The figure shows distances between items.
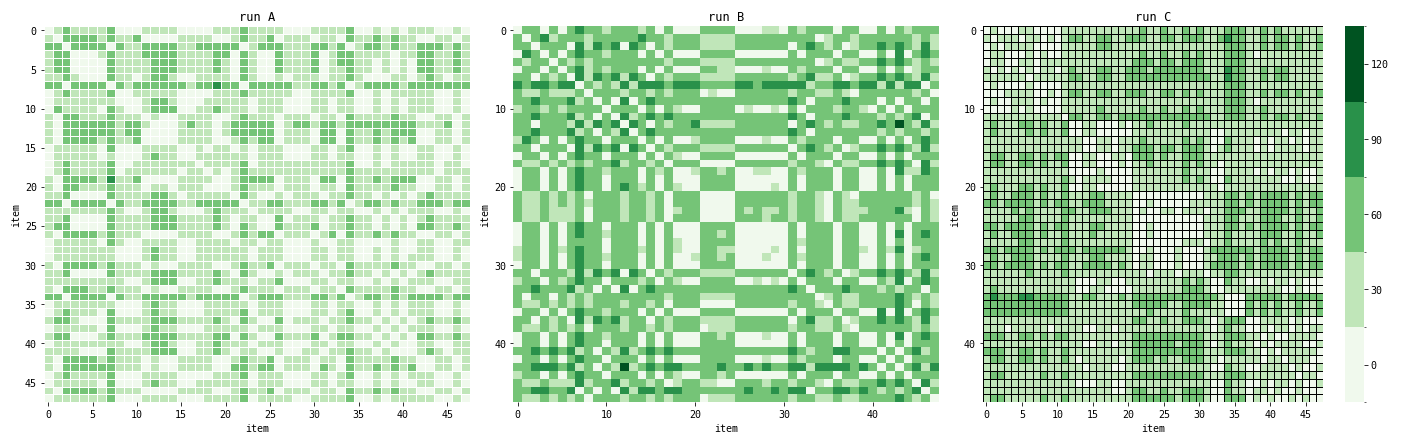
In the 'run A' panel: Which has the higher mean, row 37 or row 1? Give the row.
37
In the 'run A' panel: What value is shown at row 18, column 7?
60
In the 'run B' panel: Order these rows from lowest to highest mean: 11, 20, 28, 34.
20, 28, 34, 11
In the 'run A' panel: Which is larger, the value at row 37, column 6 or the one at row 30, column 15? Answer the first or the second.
the second
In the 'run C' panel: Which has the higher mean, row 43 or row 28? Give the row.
28
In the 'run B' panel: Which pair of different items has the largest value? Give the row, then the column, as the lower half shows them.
43, 12
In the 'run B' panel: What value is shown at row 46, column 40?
60
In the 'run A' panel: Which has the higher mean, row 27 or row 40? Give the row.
40
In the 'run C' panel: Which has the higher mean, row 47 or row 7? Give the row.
47
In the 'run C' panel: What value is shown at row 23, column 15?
60
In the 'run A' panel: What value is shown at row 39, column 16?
30
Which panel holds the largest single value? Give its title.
run B
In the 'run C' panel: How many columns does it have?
48
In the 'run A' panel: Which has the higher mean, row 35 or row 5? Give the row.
5
